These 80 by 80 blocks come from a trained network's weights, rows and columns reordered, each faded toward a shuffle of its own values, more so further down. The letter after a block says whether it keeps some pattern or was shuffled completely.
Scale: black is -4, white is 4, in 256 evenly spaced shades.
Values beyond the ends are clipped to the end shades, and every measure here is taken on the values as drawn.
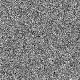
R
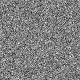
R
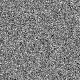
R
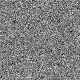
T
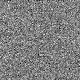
T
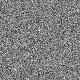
R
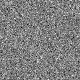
R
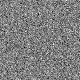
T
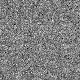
T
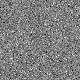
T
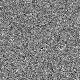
R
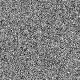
R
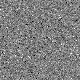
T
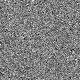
R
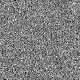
T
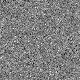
R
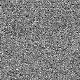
T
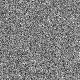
R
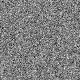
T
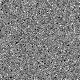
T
